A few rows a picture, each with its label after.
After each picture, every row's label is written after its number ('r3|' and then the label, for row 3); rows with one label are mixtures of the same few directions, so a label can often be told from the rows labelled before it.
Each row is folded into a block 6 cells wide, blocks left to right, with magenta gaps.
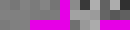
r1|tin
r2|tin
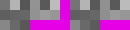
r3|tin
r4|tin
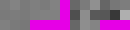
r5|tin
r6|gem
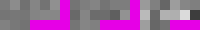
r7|tin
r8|gem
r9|gem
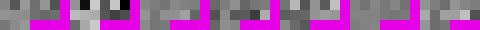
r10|tin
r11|tin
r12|gem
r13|gem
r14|tin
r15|tin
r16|gem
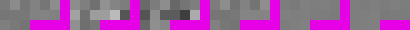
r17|tin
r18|gem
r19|gem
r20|tin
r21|tin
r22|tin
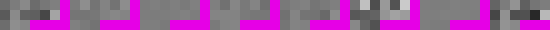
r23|gem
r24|tin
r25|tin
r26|tin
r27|gem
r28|tin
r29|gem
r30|gem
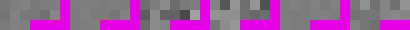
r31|gem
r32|gem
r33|gem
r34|tin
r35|tin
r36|tin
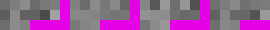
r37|gem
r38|tin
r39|tin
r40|gem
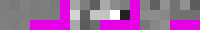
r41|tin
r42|gem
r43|tin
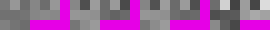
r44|tin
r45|tin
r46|tin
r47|tin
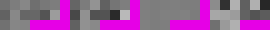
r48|gem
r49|gem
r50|gem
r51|tin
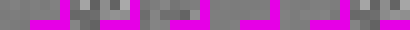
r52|tin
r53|tin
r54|gem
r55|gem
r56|gem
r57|tin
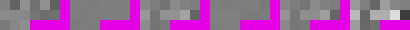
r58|tin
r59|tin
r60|gem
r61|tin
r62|gem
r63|gem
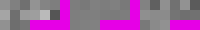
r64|gem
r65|tin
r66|tin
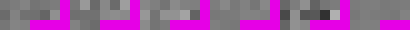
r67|gem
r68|tin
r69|gem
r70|tin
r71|gem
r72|gem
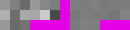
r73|gem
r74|gem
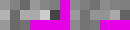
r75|gem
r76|gem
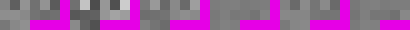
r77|tin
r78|tin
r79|tin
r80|gem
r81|tin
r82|gem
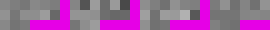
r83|gem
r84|tin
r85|gem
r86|tin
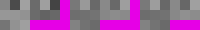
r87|tin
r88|tin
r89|tin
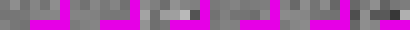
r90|tin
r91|tin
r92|gem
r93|gem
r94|tin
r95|gem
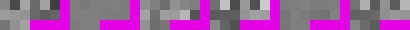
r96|tin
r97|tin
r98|gem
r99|tin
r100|gem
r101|tin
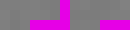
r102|gem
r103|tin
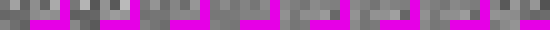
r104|tin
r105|tin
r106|tin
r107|tin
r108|gem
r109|gem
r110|gem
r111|tin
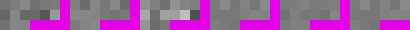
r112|gem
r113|tin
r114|gem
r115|tin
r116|gem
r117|tin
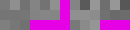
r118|tin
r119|tin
